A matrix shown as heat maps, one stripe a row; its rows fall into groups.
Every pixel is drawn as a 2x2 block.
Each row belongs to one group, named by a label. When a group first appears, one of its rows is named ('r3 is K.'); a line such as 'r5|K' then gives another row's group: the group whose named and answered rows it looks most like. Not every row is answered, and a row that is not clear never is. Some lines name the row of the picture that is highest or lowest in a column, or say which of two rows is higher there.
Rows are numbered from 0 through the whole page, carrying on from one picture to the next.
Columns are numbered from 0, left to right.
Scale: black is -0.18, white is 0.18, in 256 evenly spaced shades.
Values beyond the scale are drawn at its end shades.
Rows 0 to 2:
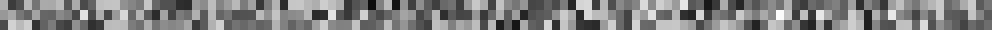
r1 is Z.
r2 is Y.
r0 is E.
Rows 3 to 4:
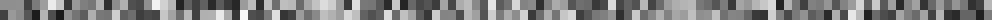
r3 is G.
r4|Y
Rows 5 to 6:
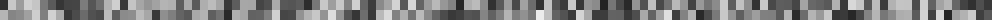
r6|E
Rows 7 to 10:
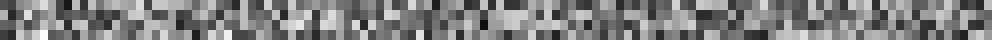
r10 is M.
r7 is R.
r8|E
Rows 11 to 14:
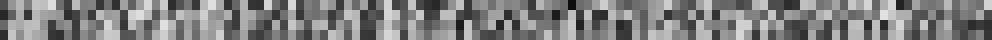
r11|R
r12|M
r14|Y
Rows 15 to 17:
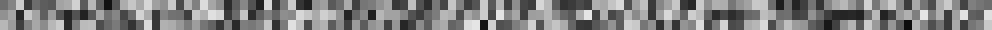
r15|R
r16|E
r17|G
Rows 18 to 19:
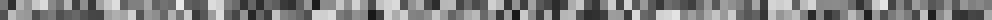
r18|M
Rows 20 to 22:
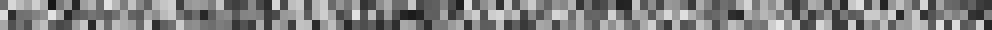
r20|Y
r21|G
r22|Z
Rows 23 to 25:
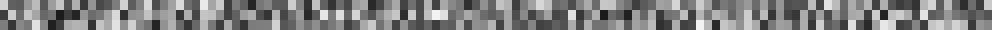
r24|Y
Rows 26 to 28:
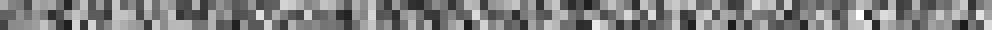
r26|G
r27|Z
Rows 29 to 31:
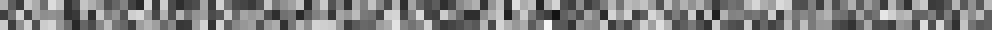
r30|M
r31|E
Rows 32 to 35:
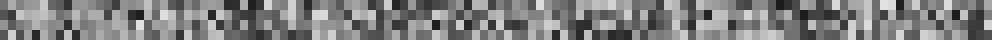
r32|R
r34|R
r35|Y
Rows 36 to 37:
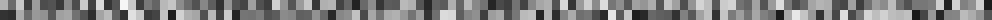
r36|Z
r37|M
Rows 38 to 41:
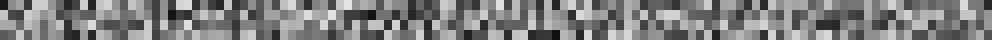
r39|E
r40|G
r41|M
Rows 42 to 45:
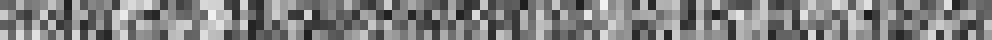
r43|Z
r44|R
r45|R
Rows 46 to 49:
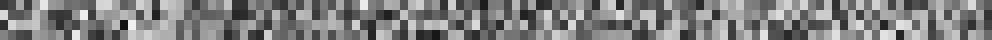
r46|M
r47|Z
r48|Y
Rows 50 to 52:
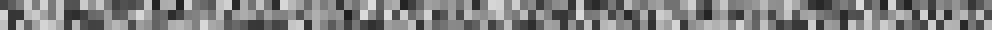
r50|G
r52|R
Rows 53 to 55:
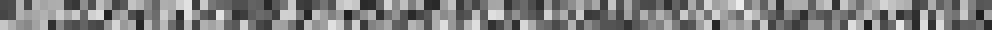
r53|M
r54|G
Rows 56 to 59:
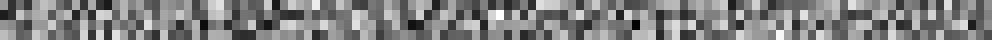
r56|R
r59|Z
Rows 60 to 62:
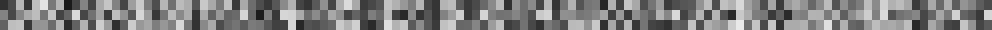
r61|R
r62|M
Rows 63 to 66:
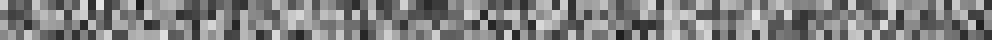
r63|Z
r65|R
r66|Y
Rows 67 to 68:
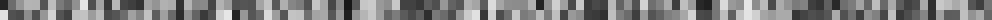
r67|G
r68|G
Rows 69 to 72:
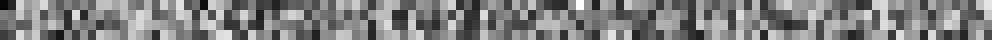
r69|M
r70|R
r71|R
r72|M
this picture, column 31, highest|72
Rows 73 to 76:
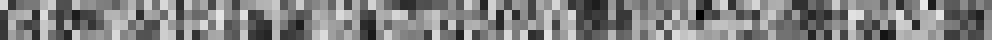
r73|G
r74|Y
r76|Y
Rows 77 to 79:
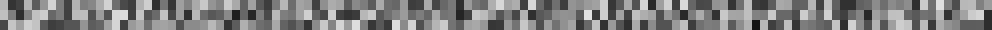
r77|E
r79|Y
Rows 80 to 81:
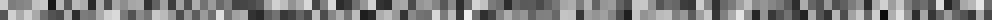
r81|Y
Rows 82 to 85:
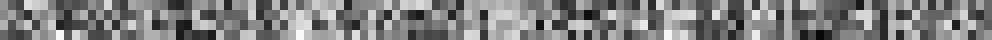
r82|E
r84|E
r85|G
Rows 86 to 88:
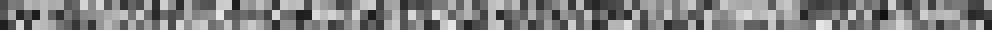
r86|G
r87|Y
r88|M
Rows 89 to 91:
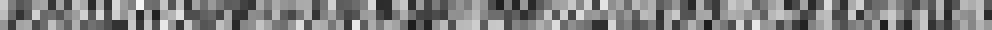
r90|Z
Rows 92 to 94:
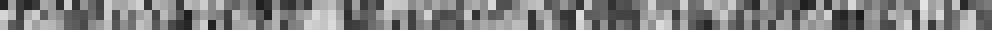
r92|Y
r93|E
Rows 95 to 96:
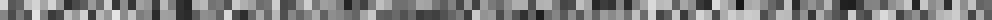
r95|E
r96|Z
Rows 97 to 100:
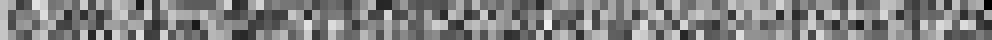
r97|Z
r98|R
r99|E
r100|Z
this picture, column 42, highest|99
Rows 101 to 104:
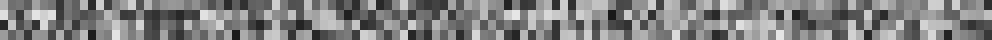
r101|Z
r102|E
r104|Z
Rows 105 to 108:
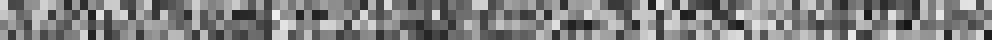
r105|E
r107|G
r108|Z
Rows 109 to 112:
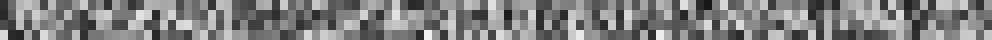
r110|M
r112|E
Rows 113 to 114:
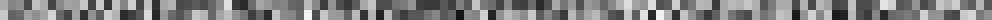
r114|E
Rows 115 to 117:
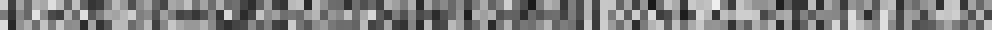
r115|R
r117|R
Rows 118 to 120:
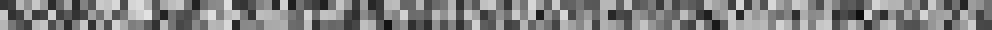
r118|M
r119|E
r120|Z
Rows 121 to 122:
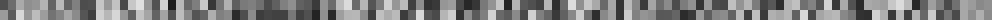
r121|M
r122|M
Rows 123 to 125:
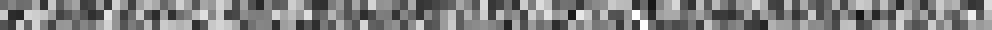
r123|R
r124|E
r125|M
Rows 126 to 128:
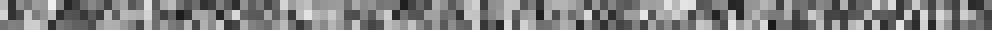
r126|G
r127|E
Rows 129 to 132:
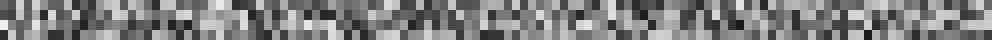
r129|M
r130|R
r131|E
